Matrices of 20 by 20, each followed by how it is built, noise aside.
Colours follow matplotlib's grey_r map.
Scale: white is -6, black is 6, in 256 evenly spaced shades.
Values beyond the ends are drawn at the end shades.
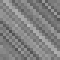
Toeplitz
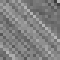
Toeplitz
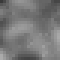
smooth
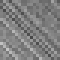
Toeplitz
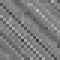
Toeplitz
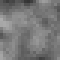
smooth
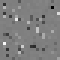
sparse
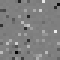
sparse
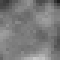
smooth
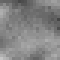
smooth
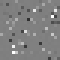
sparse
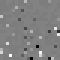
sparse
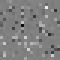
sparse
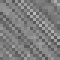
Toeplitz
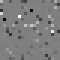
sparse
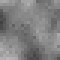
smooth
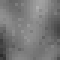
smooth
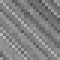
Toeplitz
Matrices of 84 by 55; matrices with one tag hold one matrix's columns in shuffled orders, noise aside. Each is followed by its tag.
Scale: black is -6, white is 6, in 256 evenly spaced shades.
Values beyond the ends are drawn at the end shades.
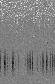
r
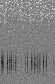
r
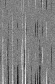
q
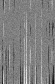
q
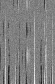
q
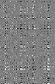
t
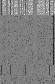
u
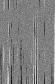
q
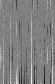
q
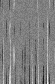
q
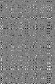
t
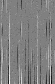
q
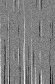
q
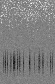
r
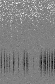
r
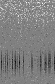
r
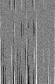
q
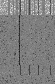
u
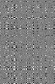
t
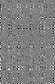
t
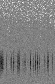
r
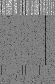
u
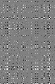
t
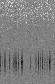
r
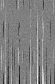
q
